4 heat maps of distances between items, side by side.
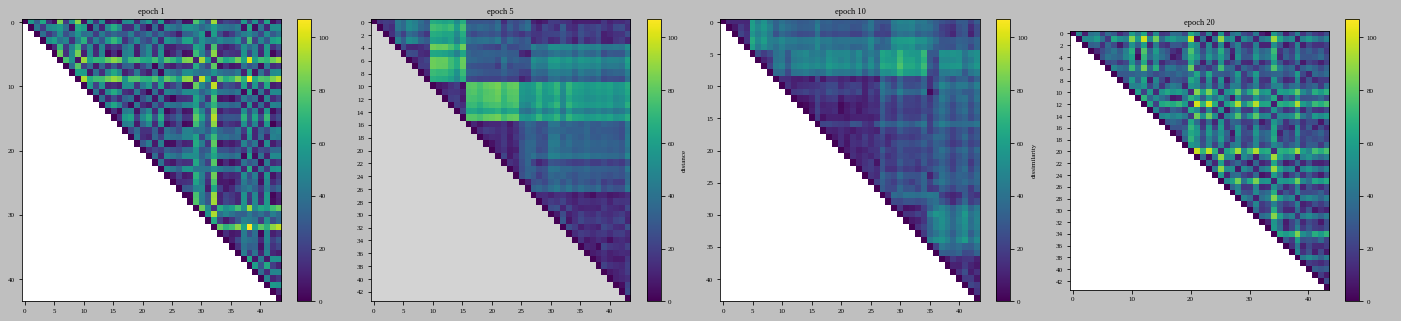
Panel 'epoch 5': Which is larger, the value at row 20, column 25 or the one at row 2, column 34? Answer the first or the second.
the first
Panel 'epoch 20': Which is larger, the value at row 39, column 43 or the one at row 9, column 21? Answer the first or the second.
the second
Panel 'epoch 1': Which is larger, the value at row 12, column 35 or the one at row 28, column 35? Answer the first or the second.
the second
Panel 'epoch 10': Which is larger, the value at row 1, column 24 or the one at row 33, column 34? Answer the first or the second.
the first
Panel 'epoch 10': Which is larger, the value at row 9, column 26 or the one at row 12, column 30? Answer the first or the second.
the second
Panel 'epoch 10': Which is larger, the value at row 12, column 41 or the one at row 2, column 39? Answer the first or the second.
the first
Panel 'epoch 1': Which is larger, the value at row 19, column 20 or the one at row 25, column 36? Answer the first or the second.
the first
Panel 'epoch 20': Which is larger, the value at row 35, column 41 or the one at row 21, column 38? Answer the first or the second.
the first
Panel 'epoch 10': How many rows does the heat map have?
44
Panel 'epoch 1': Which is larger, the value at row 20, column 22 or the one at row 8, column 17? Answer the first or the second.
the first
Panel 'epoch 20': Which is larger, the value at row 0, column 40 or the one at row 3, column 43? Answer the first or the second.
the first
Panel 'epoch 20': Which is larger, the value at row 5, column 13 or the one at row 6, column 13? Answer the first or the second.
the second
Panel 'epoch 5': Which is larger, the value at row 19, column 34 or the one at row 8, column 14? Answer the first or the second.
the second
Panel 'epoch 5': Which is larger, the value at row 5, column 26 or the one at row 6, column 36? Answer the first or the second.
the second
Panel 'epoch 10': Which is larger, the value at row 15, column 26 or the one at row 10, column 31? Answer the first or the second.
the second
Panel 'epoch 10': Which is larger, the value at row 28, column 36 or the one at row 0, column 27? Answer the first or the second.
the first
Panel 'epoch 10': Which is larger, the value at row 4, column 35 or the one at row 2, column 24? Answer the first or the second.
the first
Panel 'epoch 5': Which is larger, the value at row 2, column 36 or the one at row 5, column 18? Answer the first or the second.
the second
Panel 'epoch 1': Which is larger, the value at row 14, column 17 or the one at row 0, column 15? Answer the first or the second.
the first
